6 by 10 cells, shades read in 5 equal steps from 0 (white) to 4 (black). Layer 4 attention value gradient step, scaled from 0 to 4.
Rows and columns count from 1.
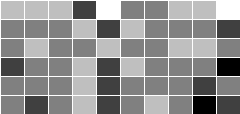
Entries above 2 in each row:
1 2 0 3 2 4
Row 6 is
2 3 2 1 3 2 1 2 4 3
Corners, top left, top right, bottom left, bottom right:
1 0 2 3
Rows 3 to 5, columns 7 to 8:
2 1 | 2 2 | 2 2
